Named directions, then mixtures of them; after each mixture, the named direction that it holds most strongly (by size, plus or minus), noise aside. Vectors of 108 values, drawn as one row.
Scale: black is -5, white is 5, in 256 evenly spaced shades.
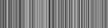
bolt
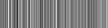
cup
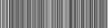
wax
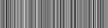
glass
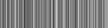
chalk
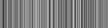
bolt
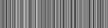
glass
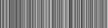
wax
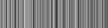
chalk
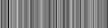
wax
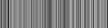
wax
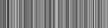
chalk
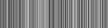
bolt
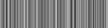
glass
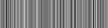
glass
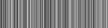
cup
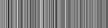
cup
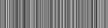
glass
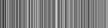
cup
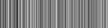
cup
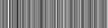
wax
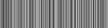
glass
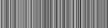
wax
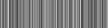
wax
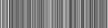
wax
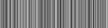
glass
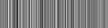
cup
